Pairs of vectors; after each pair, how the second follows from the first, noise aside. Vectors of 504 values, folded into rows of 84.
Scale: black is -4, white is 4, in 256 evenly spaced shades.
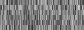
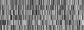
wrapped around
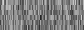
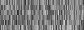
wrapped around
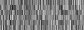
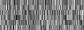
wrapped around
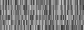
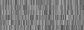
shrunk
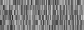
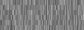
shrunk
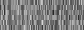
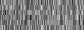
reversed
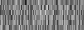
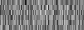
copied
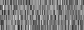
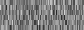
wrapped around
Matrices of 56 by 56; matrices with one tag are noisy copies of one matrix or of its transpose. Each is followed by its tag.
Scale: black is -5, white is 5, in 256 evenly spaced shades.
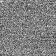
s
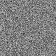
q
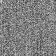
s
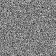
q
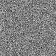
q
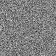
q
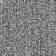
s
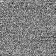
s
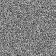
q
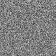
q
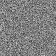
q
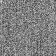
s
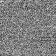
s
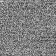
s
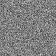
q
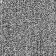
s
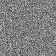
q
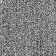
s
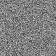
q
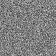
q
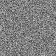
q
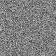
q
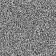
q
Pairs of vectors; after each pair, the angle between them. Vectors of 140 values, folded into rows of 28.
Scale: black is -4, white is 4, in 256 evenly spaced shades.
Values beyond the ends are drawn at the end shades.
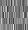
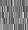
nearly parallel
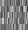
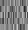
nearly opposite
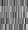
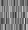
nearly parallel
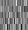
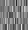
nearly opposite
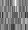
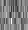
partly opposed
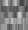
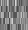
partly aligned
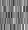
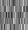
nearly parallel
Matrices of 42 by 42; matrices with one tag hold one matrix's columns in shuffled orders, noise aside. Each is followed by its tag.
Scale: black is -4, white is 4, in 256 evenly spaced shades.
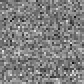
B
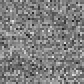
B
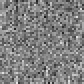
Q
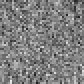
Q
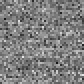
B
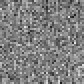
Q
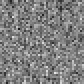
Q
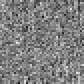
Q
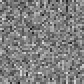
Q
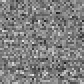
B
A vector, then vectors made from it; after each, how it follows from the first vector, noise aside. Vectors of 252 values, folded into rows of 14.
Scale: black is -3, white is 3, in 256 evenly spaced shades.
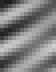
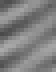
shrunk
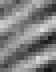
reversed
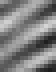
reversed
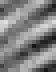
reversed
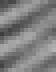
shrunk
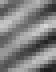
reversed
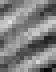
reversed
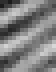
copied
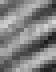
reversed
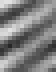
negated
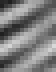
copied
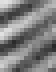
negated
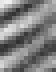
negated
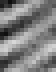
copied
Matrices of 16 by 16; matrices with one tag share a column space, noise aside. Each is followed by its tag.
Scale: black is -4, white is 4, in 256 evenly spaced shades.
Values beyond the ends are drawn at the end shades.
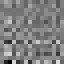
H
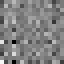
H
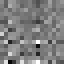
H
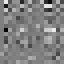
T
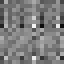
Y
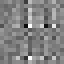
Y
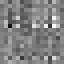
Y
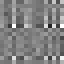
Y
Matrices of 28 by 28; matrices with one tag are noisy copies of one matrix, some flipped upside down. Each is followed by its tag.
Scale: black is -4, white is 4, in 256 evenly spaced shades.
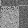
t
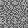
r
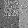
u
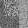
u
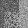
u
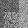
u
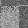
t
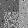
u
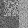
u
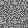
r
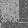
t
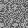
r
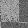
t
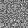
r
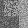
u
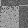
t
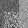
u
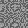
r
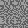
r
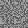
r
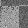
t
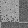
t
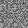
r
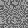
r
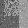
u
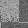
t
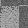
t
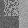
u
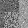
u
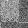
t
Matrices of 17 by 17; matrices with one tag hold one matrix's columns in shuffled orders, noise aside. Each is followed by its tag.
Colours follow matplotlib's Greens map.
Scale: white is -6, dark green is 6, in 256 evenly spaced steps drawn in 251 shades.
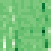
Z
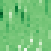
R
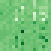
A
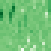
R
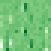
Z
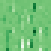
Z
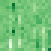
Z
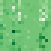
A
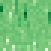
R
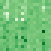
A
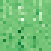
A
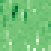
R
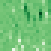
R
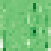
Z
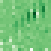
R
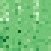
A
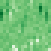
R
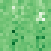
A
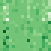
A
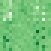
A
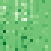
A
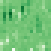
R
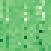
A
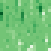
R
